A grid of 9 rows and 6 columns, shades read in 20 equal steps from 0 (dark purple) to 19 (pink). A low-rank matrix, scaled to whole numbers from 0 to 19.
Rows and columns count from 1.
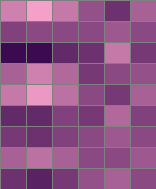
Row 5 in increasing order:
6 8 11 13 14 18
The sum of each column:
73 85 82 67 84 78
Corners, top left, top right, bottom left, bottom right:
15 11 5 8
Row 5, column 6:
11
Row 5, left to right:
14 18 13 8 6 11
